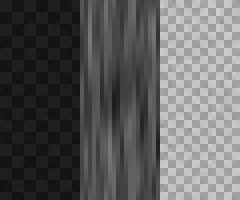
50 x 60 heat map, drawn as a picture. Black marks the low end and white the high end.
The table splits into one row of 3 panels. Panel 1,1: very low, checkered, faint in contrast. Panel 1,2: low, streaked downward. Panel 1,3: high, checkered.
